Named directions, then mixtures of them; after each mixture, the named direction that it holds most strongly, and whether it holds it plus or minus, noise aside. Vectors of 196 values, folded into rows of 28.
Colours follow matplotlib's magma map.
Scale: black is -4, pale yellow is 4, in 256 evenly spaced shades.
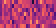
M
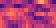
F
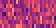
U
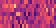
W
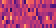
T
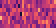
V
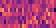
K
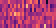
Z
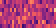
K, minus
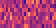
T, plus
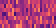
U, plus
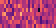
U, minus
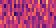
Z, minus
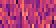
U, minus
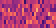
K, plus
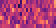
V, plus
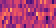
T, minus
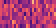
M, minus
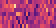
W, plus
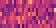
K, minus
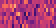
W, plus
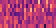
Z, minus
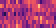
U, plus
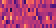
T, plus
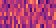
Z, plus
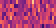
U, plus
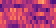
F, plus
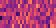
W, minus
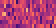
U, minus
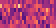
V, minus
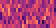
K, plus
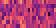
T, plus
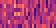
U, minus
